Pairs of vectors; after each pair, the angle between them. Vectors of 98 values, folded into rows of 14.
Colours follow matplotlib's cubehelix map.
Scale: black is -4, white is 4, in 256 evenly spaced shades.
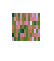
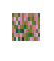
partly aligned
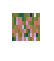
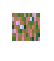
partly aligned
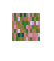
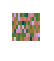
partly aligned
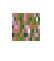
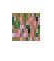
nearly opposite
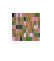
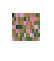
nearly parallel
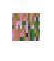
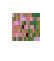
partly aligned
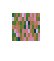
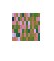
nearly opposite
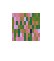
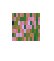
orthogonal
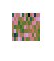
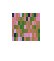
nearly parallel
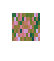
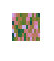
orthogonal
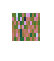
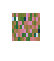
partly aligned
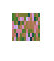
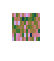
partly opposed
